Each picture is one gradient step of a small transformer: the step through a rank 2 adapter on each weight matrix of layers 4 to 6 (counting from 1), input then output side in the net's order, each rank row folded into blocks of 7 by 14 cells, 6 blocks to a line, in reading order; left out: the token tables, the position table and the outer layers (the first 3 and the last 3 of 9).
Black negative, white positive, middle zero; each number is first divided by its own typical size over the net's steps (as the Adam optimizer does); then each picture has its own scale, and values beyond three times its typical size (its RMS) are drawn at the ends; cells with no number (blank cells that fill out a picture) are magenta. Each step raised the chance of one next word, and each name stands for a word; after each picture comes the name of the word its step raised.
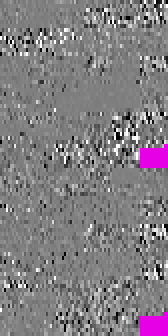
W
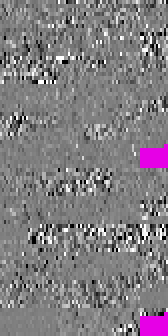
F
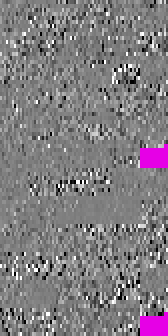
F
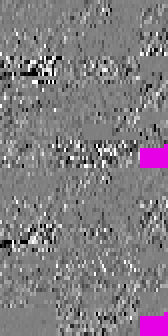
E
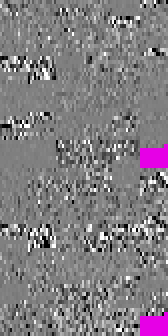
W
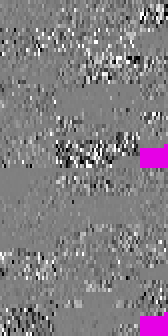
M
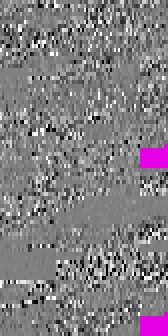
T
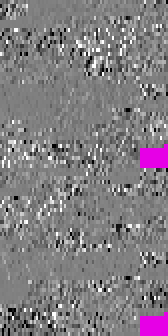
W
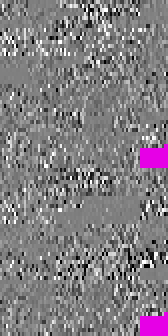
T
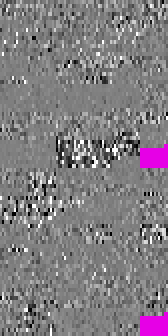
M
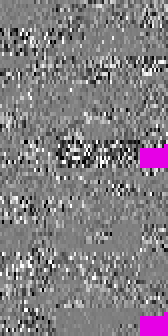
M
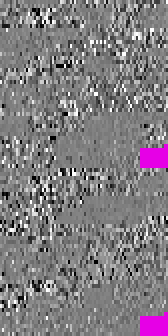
T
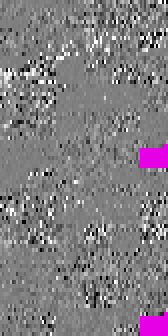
F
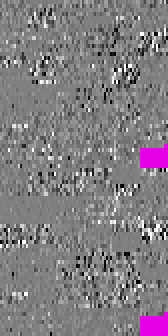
F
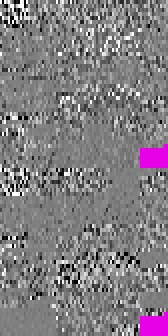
T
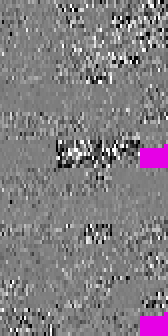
M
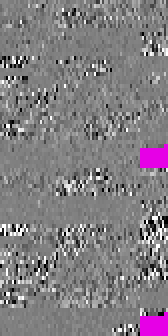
F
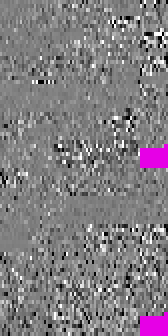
W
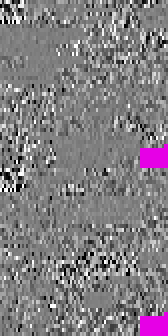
T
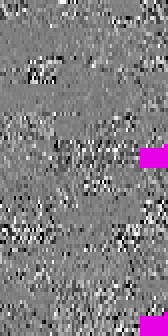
W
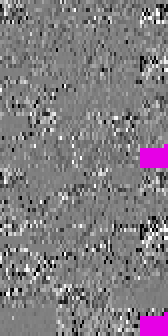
W
